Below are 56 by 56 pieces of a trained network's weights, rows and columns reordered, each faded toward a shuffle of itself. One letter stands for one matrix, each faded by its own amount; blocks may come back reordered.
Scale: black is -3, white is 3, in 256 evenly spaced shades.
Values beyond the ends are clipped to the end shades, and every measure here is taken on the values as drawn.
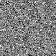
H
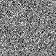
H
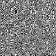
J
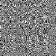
J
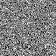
H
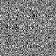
J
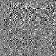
J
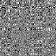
J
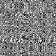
J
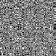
J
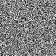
H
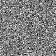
H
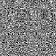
J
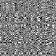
J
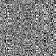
J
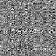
J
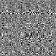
J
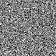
H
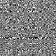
J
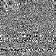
J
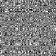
J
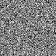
H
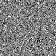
H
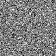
H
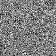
H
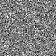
H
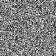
H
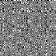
J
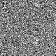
H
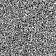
H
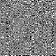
J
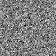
H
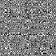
J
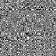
J
